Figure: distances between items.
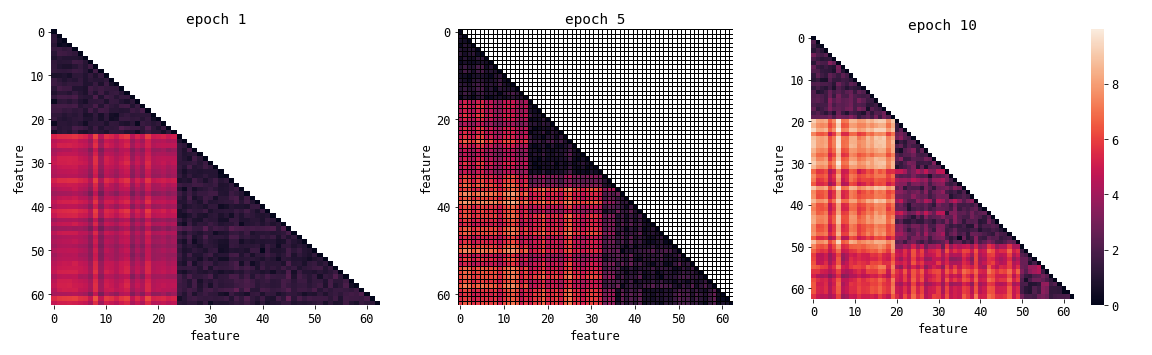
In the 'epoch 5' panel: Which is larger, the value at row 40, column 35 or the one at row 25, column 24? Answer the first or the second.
the first
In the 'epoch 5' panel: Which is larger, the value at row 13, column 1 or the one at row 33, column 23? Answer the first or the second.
the second
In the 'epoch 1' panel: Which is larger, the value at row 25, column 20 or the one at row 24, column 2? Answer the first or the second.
the second
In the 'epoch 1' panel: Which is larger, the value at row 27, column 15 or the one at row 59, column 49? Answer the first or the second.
the first
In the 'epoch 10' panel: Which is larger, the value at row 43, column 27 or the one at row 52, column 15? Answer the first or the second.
the second
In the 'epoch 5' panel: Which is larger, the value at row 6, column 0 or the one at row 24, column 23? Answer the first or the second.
the second
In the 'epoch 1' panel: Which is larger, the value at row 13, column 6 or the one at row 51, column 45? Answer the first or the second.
the second
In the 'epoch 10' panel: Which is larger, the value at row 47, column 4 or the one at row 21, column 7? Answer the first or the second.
the second
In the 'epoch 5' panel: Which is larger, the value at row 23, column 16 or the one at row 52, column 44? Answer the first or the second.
the second
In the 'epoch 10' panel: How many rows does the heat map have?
63
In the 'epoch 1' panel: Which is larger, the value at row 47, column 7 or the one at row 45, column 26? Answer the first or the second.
the first
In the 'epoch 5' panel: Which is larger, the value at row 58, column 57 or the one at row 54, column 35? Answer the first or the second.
the second
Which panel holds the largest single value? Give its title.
epoch 10
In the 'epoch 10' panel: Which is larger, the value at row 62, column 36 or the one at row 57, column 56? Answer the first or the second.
the first
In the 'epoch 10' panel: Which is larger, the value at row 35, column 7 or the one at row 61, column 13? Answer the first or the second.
the second
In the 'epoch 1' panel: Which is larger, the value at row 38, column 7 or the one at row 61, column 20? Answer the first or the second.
the second
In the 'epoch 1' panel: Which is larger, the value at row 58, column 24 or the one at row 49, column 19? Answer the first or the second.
the second
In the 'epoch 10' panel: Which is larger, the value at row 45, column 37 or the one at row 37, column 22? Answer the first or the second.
the second
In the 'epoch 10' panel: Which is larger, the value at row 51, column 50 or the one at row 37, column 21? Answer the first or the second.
the second
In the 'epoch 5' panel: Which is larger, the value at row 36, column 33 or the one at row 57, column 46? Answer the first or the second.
the first
